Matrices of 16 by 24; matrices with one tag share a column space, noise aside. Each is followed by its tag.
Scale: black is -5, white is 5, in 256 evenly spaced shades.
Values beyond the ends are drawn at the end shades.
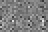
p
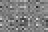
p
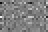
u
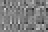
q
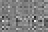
p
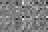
u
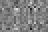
q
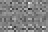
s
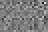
u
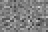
p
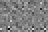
s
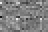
u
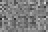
u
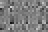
q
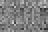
q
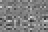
p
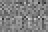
u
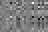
u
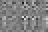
u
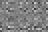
s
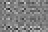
s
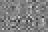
p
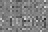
p
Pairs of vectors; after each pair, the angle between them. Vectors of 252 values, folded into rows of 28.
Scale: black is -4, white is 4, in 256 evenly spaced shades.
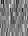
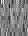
nearly opposite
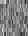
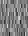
partly aligned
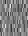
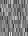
orthogonal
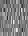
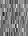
partly opposed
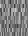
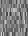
partly aligned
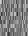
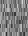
partly opposed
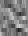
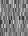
orthogonal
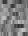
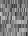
partly aligned
